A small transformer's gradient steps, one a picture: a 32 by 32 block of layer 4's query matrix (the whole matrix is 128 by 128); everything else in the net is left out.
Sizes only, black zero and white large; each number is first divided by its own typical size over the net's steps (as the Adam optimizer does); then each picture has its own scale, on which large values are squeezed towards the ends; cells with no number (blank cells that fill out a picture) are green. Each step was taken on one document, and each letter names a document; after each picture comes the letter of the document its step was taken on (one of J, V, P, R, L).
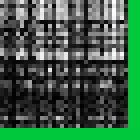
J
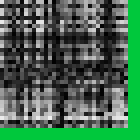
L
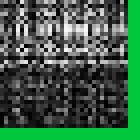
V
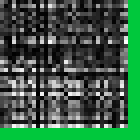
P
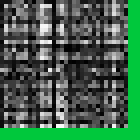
J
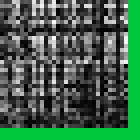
P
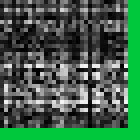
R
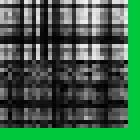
L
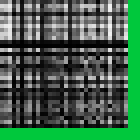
L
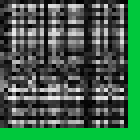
P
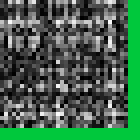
J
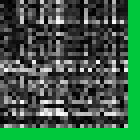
J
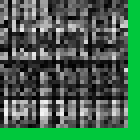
J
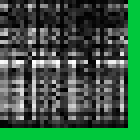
P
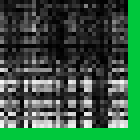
L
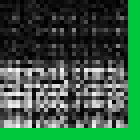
R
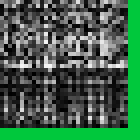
V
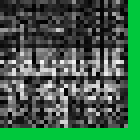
R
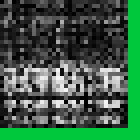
R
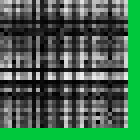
L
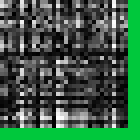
J
